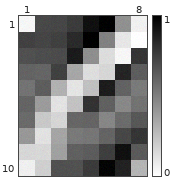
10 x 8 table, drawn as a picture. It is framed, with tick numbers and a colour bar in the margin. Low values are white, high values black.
Roughest part: top right. Average level on the scale: 50%. Calmest part: bottom middle. Grain: diagonal, up to the right.
